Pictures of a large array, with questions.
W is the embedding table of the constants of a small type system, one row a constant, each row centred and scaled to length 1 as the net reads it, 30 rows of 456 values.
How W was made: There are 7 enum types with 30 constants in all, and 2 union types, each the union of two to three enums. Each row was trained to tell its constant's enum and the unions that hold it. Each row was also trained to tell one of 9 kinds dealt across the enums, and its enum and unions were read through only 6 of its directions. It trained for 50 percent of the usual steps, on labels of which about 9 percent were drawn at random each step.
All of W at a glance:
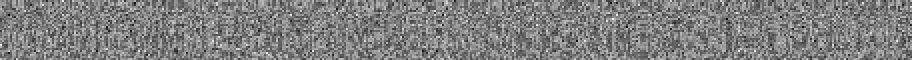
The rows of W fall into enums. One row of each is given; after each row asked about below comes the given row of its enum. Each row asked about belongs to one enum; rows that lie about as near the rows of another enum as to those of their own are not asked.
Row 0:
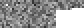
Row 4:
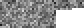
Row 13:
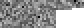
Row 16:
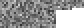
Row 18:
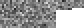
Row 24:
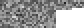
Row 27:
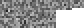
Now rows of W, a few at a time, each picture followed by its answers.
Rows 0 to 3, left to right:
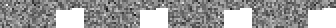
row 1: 18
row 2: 18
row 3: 4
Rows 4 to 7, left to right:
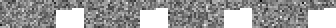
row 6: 18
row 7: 0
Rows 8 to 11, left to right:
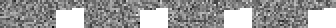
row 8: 24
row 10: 24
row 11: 13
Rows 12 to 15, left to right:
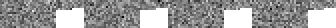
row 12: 27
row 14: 16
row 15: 24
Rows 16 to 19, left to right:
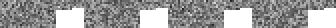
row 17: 16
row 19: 0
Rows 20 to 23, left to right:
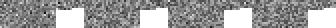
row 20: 0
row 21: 13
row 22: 13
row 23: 0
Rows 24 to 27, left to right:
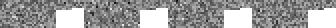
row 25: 16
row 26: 18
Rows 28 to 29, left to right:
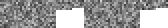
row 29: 4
